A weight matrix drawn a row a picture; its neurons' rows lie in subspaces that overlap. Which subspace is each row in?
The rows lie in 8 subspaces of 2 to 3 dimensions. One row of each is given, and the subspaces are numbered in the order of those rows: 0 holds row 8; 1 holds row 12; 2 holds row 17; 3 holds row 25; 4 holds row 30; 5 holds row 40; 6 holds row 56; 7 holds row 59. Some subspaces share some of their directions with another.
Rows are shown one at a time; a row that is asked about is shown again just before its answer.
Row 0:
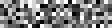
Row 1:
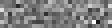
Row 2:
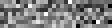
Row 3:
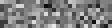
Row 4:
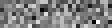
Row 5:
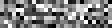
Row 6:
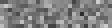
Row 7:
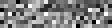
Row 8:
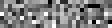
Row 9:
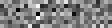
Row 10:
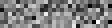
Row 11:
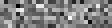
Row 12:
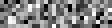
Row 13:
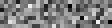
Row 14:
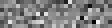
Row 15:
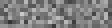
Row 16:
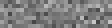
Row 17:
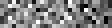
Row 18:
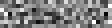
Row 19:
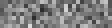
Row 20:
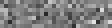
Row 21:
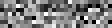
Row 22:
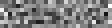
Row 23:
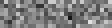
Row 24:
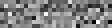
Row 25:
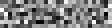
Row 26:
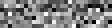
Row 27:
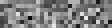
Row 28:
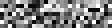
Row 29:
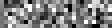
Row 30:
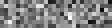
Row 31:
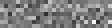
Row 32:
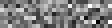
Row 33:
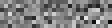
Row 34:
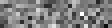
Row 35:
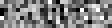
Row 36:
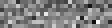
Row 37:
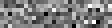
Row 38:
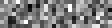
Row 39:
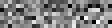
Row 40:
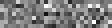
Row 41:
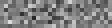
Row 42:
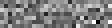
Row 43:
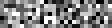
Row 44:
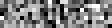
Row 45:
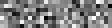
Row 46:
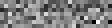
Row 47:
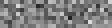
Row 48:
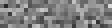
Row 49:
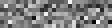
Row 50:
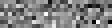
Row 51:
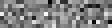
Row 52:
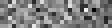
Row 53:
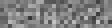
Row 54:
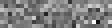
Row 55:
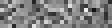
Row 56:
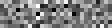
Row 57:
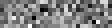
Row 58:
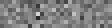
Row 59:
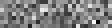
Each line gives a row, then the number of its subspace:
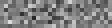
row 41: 3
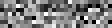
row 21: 4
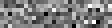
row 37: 1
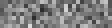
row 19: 7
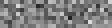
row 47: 4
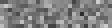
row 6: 5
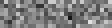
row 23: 4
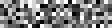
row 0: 6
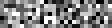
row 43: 5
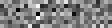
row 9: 6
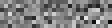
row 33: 2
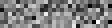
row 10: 7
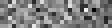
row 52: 2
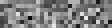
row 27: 5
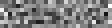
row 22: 3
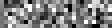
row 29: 1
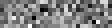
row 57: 7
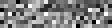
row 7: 2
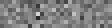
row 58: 6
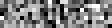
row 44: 0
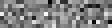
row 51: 0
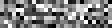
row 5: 4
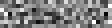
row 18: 3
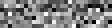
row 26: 1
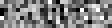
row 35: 0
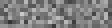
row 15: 3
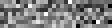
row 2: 2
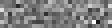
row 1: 3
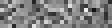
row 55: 2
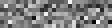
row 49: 3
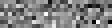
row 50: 0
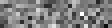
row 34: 5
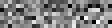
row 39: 2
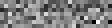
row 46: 0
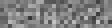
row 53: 5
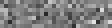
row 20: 4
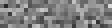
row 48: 5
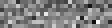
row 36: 6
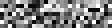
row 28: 2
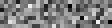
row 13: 1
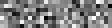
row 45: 5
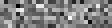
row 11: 4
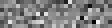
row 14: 6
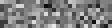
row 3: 5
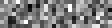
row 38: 1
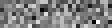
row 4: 7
